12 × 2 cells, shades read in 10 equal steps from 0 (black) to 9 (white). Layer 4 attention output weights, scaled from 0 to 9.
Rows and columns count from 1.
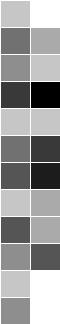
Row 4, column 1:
2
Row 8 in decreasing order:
7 6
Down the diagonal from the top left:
7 6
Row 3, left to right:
5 7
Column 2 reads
9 6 7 0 7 2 1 6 6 3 9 9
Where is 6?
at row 2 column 2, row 8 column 2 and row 9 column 2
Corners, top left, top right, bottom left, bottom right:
7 9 5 9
